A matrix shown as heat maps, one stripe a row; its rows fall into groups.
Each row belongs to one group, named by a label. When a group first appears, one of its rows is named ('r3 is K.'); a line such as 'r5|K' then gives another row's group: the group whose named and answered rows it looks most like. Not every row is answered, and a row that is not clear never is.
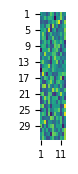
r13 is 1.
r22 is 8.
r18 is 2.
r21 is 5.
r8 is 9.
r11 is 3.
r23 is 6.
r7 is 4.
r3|6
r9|9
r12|9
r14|8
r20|6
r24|1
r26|1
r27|2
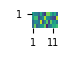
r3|9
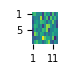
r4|9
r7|2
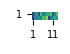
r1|6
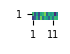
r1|2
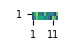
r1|4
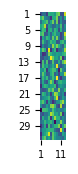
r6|1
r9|6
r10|1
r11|6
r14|8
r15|3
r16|4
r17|8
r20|6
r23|5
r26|2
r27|9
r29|6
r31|8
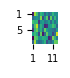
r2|9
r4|5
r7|3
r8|4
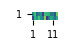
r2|4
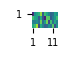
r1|8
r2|1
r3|9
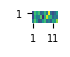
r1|8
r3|4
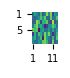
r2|6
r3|3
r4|5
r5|5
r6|8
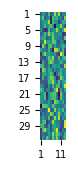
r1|9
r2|1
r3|8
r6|2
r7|4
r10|9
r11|3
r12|6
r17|3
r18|6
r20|1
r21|3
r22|3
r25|9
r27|9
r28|4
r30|8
